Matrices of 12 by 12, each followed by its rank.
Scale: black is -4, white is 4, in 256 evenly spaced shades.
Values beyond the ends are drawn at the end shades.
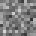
full rank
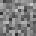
full rank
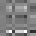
one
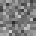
full rank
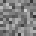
full rank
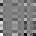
one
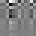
one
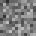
full rank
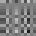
one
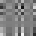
one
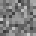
full rank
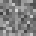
full rank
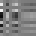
one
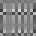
one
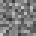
full rank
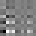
one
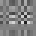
one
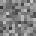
full rank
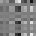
one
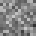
full rank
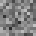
full rank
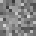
full rank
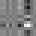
one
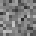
full rank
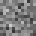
full rank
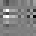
one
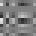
one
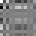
one
